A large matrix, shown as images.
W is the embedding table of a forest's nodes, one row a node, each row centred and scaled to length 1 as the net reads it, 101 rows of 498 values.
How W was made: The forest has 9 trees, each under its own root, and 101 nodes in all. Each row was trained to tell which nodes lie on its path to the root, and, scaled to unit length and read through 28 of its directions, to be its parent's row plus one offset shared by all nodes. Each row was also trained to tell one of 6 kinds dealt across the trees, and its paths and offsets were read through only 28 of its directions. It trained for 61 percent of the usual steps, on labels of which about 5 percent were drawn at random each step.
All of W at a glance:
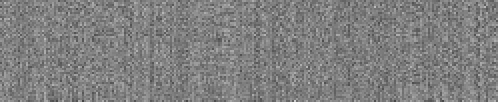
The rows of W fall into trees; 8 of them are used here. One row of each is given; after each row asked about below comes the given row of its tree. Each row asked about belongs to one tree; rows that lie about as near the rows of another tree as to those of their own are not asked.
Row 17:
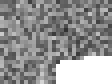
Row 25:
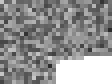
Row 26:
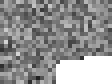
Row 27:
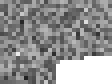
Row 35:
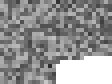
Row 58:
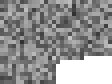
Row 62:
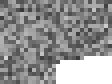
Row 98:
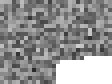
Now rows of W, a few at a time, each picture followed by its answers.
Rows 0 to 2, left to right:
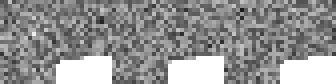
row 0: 17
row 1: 35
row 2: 26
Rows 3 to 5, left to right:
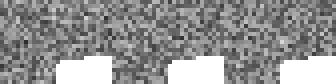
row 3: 98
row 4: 27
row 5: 62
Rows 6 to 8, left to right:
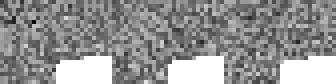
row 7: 17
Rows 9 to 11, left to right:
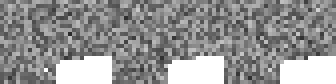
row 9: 26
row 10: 27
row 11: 26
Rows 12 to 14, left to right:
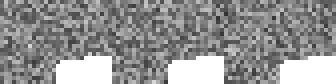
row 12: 26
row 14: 25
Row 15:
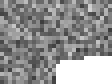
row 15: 98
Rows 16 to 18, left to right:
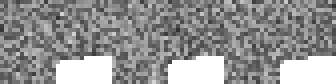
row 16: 62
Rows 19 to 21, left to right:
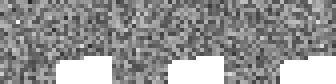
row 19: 98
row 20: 62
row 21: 26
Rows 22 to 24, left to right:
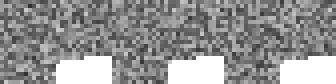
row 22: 58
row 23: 98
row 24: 98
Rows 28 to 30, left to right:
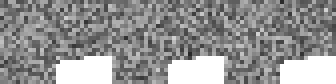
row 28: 62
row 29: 17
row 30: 17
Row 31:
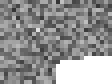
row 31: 27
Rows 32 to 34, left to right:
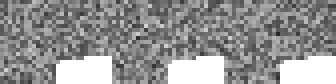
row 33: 62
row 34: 35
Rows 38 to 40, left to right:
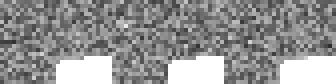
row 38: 25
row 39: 17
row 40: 25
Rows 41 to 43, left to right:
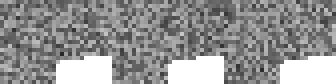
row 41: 25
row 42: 62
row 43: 25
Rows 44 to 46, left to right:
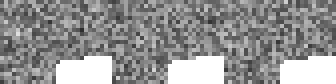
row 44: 26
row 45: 25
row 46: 26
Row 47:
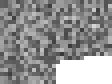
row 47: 62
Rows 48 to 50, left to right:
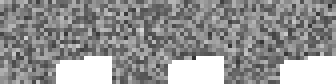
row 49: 26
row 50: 98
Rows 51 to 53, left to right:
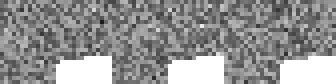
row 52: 62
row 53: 17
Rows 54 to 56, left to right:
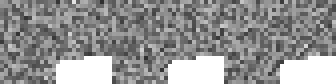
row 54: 98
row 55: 58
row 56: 58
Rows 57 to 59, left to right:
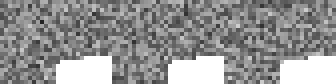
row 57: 98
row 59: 25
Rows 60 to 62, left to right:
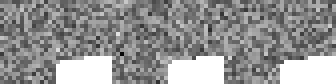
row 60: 35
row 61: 26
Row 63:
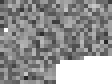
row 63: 26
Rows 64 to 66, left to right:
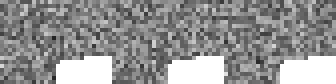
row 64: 27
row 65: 27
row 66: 58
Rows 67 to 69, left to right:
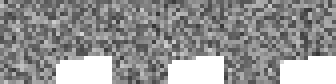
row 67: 17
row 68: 35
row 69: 62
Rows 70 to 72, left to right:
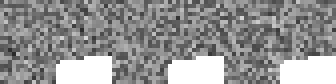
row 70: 62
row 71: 58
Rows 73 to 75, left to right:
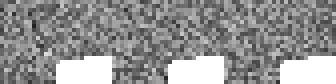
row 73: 26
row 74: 27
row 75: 98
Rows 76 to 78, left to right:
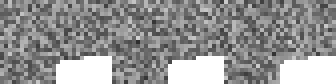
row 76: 98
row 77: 98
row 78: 27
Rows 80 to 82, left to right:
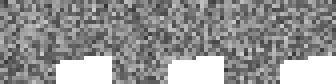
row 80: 62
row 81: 26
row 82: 26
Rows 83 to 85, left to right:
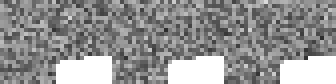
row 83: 62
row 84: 98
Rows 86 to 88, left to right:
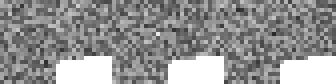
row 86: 98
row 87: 17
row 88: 98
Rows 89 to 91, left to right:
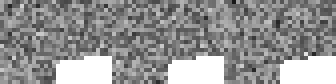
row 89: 35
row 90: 58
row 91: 62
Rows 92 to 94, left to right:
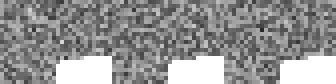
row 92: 17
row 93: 58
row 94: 35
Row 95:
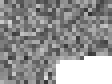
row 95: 62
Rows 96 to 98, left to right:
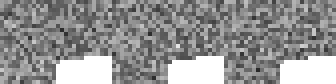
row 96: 17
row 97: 26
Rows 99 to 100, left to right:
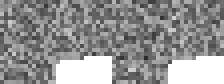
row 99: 27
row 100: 58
